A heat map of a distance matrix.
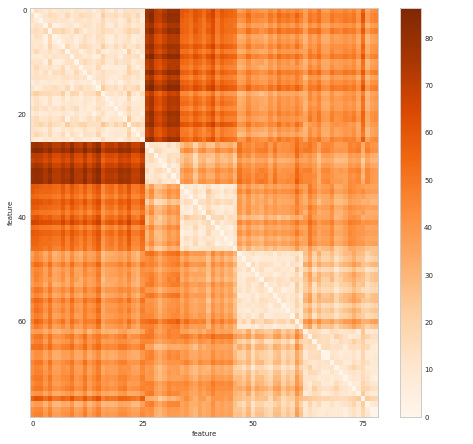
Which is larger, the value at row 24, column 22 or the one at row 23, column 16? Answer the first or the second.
the first
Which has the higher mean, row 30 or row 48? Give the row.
30
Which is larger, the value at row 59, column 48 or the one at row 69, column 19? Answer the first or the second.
the second
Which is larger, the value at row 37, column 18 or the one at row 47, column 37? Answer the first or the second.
the first
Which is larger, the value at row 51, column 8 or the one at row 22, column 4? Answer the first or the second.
the first
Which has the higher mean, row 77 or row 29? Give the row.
29
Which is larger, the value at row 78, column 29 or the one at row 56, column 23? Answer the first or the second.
the second
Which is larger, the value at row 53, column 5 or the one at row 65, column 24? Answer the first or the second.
the second
